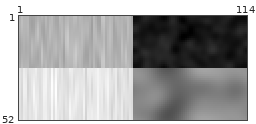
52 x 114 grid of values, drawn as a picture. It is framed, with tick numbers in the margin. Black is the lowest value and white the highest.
The table splits into 2 rows of 2 panels. Panel 1,1: high, streaked downward, faint in contrast. Panel 1,2: very low, blotchy, faint in contrast. Panel 2,1: very high, streaked downward, faint in contrast. Panel 2,2: middling, smooth.
